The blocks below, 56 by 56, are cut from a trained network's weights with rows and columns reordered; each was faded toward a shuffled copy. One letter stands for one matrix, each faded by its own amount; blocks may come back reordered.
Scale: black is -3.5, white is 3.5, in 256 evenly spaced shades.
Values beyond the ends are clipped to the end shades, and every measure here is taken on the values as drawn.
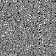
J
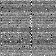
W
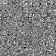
J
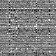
W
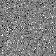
J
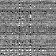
W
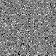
J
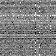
W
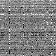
W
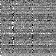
W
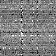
W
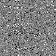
J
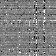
W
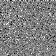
J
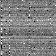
W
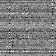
W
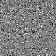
J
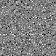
J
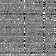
W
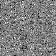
J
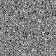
J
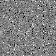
J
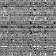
W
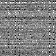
W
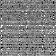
W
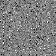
J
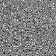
J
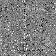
J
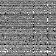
W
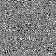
J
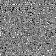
J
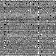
W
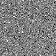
J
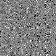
J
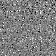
J
